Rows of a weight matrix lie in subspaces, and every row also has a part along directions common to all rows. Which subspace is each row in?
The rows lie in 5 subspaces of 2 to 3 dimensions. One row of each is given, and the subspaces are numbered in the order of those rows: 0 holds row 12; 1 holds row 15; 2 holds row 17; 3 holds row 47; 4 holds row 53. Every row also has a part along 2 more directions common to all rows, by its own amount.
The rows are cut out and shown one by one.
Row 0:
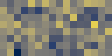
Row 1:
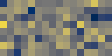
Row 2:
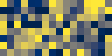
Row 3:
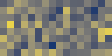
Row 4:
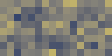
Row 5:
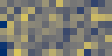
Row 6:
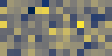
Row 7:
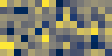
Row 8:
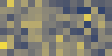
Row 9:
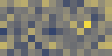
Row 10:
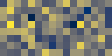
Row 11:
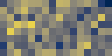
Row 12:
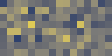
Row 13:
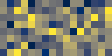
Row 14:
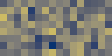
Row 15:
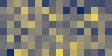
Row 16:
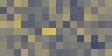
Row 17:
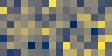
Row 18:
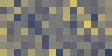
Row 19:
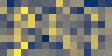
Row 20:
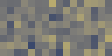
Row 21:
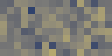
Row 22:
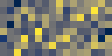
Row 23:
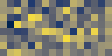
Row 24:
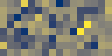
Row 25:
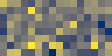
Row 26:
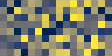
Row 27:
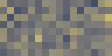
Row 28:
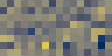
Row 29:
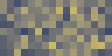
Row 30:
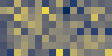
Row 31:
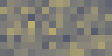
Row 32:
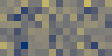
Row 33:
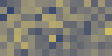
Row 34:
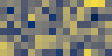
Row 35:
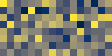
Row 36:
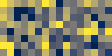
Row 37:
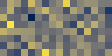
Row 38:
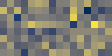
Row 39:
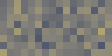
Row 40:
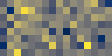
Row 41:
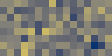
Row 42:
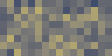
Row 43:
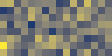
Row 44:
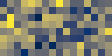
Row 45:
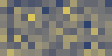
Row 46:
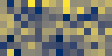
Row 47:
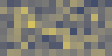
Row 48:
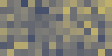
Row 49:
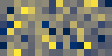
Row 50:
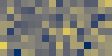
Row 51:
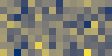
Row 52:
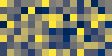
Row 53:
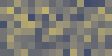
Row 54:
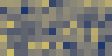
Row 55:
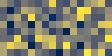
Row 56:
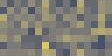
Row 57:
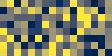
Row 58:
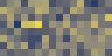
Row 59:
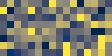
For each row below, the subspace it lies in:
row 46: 1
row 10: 3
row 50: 0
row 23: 3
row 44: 3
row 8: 1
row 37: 3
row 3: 4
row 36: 4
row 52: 0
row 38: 4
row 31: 2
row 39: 4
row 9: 3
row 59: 2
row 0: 1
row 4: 1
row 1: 0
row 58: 4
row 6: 0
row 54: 2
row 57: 1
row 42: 1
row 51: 3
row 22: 4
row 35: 0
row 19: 3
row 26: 4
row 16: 4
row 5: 0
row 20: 2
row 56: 2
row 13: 3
